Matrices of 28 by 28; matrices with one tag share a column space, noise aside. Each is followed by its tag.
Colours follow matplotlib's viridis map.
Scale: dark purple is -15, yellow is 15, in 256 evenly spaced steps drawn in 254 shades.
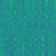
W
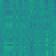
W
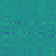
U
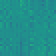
W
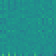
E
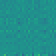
E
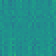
W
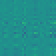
U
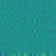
E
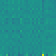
E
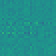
U
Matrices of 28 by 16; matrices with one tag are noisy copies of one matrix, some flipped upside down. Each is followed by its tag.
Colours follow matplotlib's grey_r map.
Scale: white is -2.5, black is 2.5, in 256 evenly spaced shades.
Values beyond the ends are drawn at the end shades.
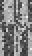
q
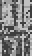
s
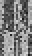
q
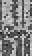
s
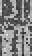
s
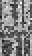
s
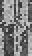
q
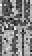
s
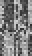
q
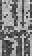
s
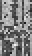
s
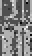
s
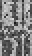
s
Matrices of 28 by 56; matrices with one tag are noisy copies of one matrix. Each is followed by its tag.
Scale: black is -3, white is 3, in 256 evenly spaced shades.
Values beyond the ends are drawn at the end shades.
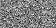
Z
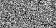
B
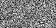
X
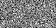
X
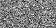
Z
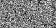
B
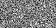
X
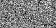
B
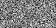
X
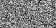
B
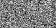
B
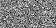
Z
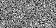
X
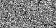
B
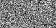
B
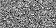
Z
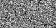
B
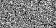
B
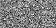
Z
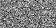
Z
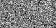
B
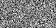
X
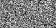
B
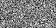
X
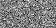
Z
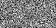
X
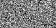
B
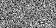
X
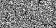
B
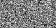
B
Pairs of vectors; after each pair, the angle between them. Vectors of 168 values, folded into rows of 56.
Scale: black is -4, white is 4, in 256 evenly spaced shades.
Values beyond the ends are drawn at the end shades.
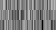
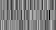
orthogonal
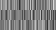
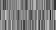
partly opposed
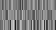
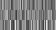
nearly opposite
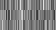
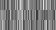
nearly parallel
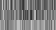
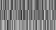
partly aligned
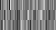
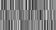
partly opposed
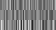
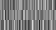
partly opposed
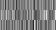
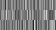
nearly parallel
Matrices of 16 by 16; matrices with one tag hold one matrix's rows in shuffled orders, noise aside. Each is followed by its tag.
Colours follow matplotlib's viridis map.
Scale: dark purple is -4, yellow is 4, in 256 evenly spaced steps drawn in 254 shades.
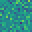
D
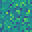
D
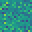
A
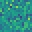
D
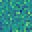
D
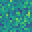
D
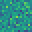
D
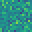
D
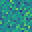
D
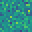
D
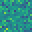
A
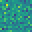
A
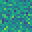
A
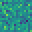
A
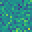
D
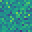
D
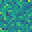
A
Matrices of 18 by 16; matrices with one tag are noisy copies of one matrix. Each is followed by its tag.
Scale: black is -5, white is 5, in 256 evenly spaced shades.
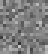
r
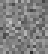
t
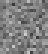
t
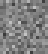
t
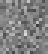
t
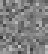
r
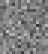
t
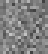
t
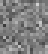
r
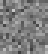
r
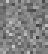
t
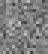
t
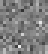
r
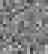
r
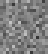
t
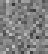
t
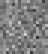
t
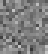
r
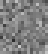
r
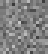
t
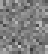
r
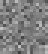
r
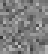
r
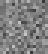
t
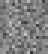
t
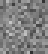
t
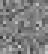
r
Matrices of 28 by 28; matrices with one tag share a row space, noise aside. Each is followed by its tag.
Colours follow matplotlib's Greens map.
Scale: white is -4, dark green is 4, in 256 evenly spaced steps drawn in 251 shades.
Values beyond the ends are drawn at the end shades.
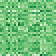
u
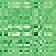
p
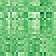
u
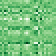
p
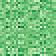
u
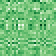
u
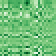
p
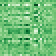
p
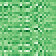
p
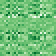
u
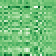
p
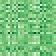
u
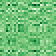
u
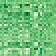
p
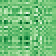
p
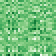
u
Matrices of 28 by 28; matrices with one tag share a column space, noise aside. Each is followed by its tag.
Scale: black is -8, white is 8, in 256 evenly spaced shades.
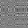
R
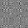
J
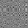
R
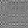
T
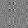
J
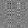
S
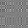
J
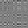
T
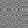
R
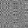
S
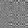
T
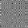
S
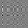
R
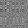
J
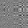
R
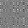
J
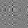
R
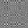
T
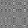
J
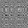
R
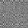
T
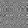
R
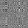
J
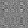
J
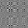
J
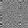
T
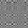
T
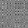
S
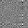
T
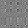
J
